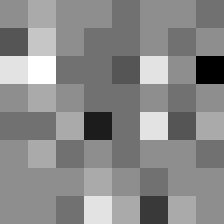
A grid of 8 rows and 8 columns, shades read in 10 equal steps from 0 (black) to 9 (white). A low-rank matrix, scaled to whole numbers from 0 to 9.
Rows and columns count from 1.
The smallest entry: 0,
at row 3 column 8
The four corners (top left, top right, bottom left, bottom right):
5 4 5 5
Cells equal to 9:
1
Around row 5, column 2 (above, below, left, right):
6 6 4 6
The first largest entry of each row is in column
2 2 2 2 6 2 4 4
